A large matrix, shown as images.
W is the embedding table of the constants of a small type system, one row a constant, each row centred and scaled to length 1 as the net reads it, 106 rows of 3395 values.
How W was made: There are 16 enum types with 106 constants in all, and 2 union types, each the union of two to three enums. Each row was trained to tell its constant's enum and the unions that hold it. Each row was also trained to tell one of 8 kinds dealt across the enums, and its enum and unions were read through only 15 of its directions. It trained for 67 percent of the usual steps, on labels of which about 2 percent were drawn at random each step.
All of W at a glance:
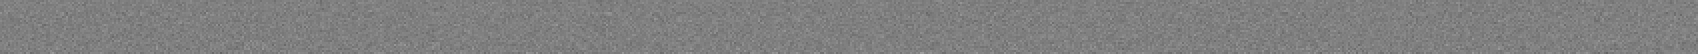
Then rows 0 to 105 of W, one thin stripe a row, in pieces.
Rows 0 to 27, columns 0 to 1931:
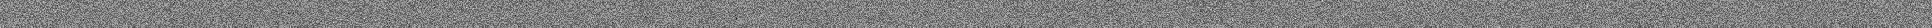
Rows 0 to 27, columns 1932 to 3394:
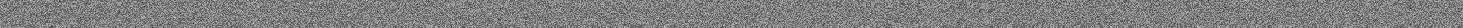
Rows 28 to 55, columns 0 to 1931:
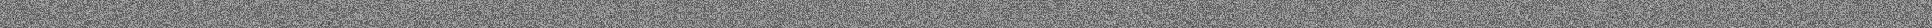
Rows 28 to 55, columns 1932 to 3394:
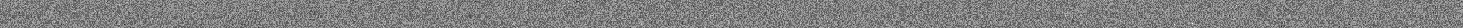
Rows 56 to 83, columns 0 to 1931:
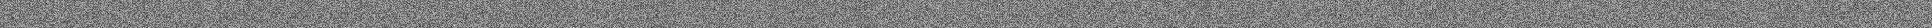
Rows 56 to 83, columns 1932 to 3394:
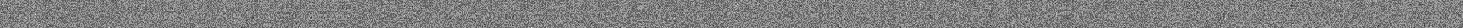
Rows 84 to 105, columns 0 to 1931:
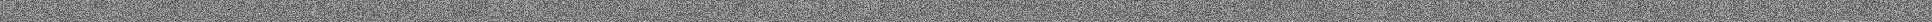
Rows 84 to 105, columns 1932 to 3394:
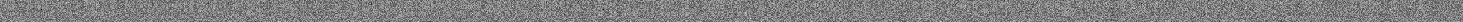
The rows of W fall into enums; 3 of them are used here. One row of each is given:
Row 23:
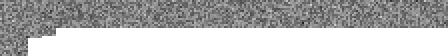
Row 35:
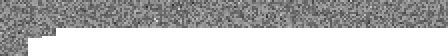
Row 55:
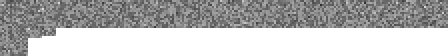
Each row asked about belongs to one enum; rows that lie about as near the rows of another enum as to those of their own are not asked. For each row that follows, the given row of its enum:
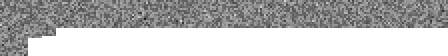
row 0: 35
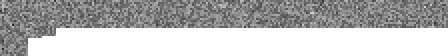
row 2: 23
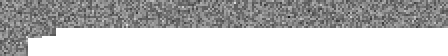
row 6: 35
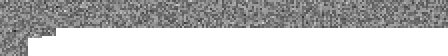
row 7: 35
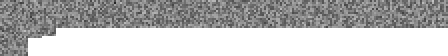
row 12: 23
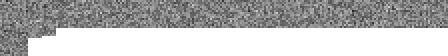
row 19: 23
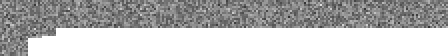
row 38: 55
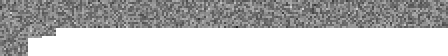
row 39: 35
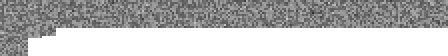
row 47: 55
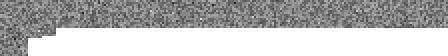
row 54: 23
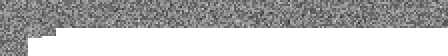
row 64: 35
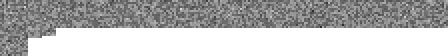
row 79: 55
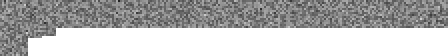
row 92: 35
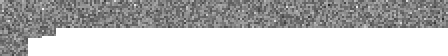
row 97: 23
